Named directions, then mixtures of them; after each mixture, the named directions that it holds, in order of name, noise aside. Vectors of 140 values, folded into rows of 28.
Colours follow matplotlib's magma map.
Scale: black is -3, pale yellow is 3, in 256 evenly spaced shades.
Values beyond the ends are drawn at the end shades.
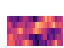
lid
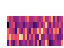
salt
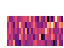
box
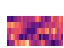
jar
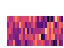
box, lid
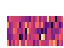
box, salt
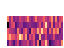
salt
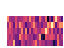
box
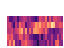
box, lid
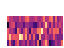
salt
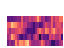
jar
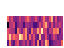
salt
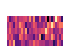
box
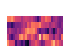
jar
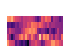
jar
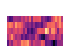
box, jar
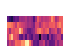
jar, lid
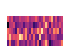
salt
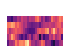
jar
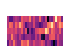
box, jar
